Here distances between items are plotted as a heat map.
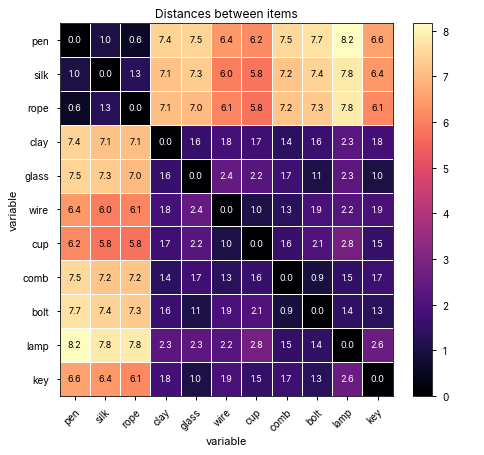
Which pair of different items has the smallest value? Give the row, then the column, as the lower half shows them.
rope, pen
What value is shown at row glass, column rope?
7.0
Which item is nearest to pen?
rope
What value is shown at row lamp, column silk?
7.8
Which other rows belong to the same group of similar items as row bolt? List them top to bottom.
clay, glass, wire, cup, comb, lamp, key
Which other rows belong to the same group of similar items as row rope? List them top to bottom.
pen, silk
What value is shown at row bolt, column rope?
7.3
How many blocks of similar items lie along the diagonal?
2
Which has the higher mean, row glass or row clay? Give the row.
glass
